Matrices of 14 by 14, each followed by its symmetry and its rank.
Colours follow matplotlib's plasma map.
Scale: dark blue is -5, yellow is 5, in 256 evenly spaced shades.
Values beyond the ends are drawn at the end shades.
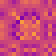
symmetric, rank two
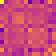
symmetric, rank three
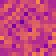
symmetric, full rank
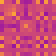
symmetric, rank two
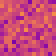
neither, full rank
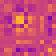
symmetric, rank three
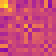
symmetric, rank three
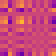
symmetric, rank one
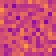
neither, full rank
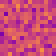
neither, full rank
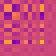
symmetric, rank one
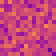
symmetric, full rank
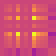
symmetric, rank one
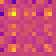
symmetric, rank two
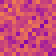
symmetric, full rank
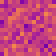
symmetric, full rank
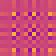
symmetric, rank one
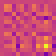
symmetric, rank two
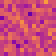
neither, full rank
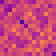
symmetric, full rank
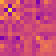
symmetric, rank three
